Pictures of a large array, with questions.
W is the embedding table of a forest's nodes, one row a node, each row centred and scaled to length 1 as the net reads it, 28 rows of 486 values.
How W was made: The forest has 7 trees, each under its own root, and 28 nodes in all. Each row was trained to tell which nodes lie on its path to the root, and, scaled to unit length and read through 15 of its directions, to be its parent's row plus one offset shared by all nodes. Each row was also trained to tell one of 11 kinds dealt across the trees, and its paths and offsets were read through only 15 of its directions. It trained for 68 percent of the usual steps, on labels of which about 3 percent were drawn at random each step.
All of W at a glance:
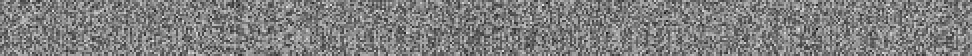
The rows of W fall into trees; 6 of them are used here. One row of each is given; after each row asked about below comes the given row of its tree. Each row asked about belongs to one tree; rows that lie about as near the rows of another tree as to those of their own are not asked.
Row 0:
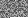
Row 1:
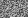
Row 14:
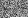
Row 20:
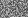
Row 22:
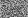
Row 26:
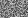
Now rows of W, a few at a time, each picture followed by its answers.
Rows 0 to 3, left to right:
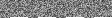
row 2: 1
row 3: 14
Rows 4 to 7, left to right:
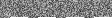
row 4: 20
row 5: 0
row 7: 26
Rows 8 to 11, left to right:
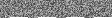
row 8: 14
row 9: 26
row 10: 26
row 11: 22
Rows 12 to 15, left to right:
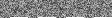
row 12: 0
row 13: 1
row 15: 14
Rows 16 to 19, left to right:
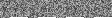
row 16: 14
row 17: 22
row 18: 20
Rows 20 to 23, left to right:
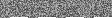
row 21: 14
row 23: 1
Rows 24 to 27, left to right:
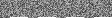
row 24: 1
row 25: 20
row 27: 26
